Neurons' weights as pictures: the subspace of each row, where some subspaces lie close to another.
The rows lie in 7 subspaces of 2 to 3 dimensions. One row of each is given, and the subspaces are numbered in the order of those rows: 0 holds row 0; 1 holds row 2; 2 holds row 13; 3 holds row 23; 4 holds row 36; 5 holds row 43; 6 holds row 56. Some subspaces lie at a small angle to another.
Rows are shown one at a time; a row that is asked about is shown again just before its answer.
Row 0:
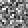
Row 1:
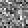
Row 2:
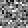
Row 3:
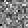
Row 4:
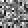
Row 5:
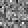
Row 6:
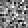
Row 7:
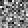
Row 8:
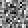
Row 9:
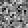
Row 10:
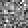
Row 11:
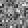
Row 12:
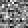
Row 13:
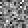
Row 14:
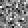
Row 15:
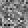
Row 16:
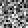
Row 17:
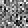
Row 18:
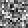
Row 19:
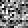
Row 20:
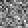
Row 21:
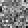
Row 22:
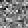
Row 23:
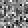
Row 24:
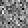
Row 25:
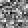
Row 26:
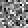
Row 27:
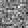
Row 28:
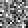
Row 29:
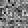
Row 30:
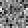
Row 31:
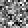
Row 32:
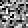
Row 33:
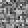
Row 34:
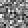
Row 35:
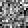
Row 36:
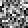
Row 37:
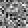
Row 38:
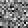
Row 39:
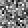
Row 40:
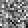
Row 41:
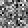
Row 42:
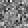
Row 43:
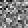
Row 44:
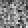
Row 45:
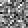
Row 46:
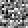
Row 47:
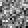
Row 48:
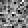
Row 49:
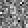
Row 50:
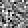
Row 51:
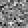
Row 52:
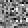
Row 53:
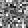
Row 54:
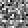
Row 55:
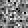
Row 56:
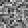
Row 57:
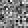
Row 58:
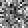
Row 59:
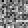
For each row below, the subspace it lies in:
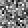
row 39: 1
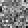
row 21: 4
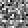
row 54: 0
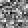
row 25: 3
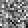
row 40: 6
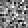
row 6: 2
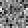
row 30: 4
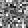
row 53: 2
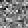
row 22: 5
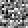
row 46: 0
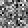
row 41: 1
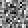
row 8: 2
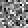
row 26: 3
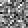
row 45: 6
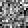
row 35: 4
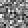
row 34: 6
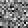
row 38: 1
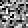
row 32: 0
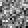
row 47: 4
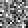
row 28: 6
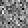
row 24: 1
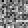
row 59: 3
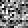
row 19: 0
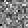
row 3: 5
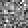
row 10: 2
